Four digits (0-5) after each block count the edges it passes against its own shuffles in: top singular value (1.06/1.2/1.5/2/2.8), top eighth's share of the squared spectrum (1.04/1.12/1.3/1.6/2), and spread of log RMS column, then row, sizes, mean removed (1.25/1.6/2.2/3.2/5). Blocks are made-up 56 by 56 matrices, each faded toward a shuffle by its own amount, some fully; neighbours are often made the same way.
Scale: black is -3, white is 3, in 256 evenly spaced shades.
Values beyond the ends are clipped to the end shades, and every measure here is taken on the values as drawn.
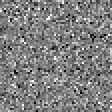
0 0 0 1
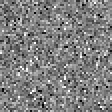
0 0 0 0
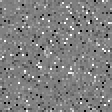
0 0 0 0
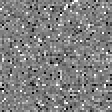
2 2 0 1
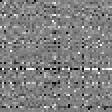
4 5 2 3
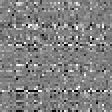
4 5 2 3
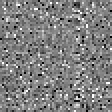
3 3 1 1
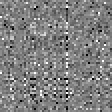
4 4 2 2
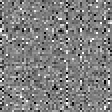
4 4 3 2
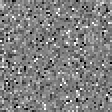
2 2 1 0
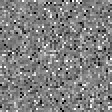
2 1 0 0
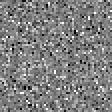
3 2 0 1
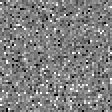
1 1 0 0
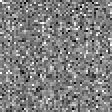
3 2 0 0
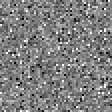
1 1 0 1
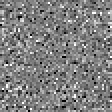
3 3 2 1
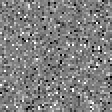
0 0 0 0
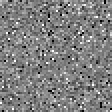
0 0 0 0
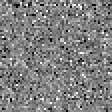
2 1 0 2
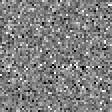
1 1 0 1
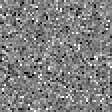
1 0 0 1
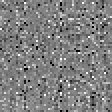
3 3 2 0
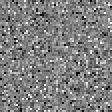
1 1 0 0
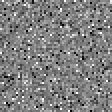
0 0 0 0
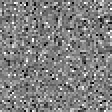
3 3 1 1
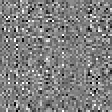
4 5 3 3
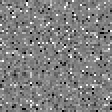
2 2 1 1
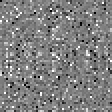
3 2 1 0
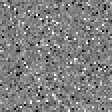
1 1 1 0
